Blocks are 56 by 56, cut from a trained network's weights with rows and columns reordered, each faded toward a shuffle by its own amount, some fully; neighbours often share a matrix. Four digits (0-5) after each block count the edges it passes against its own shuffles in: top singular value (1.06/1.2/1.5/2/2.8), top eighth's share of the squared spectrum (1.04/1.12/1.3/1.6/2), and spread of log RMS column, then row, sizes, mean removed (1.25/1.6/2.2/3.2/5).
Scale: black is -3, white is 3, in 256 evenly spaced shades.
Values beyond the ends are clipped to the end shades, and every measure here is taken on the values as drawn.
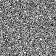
0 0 0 0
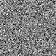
3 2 1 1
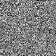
3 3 1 1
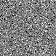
0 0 0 0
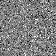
0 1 1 0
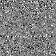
3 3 0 2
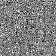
2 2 0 0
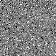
0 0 0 0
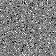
1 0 0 0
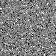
1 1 0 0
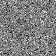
1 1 0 1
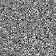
2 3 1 2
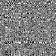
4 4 1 3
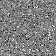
1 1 0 1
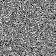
0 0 0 0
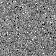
0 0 0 0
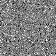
1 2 0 1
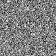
2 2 0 1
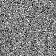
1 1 0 0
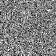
2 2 0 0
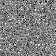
2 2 0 1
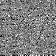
3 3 0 2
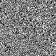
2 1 0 0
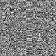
4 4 1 3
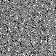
0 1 0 0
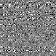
3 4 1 3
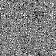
2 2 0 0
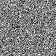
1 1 0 0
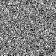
3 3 0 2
